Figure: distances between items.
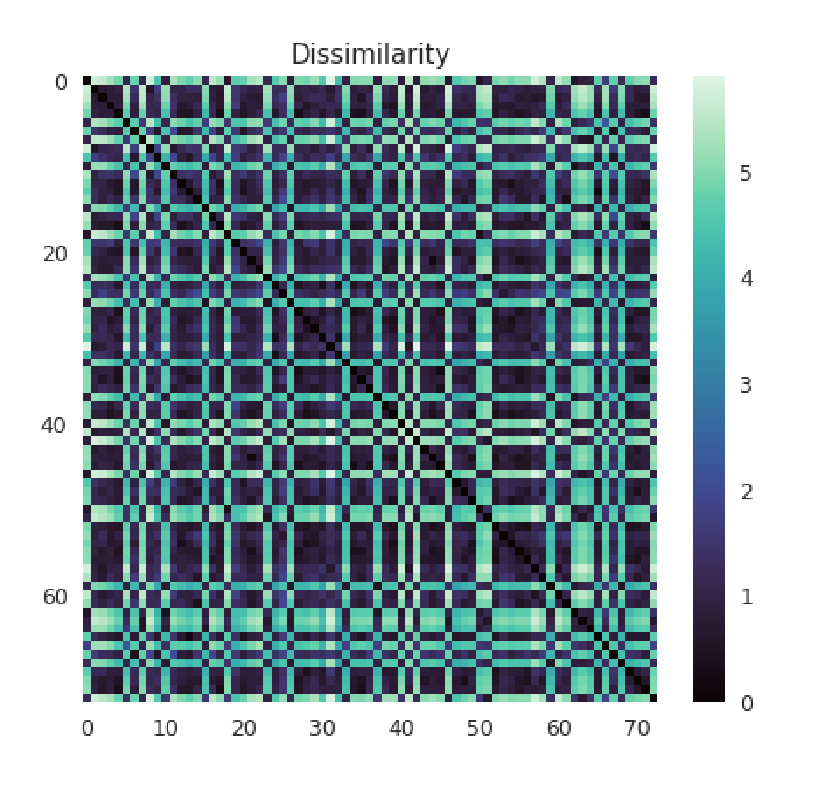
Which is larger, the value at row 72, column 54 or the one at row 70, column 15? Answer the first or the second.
the first
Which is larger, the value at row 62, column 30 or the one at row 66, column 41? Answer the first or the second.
the second
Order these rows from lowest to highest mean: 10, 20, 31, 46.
20, 31, 10, 46
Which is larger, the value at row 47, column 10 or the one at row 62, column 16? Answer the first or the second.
the second
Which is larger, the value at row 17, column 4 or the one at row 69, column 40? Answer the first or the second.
the second
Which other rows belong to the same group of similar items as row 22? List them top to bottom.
1, 2, 3, 4, 6, 8, 9, 11, 12, 13, 14, 16, 17, 19, 20, 21, 24, 25, 27, 28, 29, 30, 31, 32, 34, 35, 36, 38, 39, 41, 43, 44, 45, 47, 48, 49, 52, 53, 54, 55, 56, 57, 58, 60, 61, 65, 67, 69, 70, 71
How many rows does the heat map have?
73
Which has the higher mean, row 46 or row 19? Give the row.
46
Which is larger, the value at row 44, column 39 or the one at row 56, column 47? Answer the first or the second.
the second
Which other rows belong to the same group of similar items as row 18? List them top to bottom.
0, 5, 7, 10, 15, 23, 26, 33, 37, 40, 42, 46, 50, 51, 59, 62, 63, 64, 66, 68, 72
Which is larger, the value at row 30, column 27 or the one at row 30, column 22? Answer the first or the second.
the second
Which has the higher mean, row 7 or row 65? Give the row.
7
